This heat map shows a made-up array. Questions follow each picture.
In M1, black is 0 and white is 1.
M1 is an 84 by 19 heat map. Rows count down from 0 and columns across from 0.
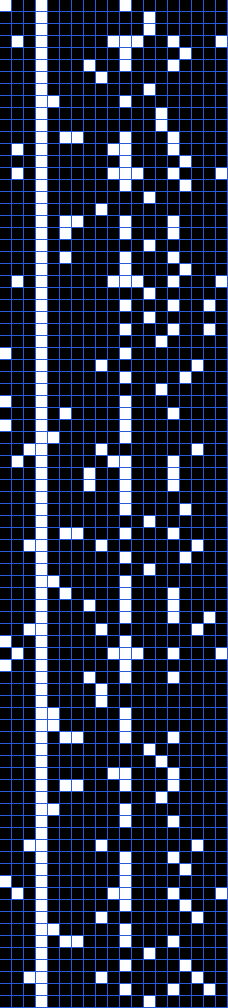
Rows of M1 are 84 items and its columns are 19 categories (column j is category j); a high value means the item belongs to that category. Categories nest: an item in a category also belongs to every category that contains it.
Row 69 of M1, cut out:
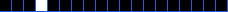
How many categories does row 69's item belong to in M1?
1
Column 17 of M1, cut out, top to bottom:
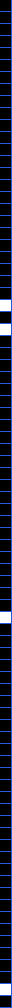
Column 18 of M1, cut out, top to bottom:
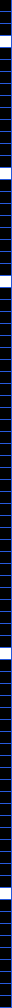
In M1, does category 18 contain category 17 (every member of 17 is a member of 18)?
no
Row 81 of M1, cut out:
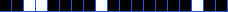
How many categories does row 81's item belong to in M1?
4
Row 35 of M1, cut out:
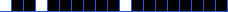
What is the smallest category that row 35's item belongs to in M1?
0
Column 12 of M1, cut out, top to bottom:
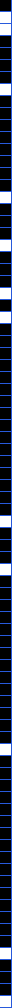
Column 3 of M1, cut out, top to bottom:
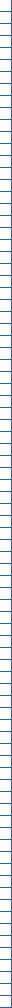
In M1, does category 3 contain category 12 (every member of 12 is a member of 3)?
yes
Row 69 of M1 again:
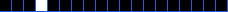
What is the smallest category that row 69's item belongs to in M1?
3
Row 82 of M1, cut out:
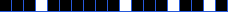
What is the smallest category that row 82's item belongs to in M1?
17
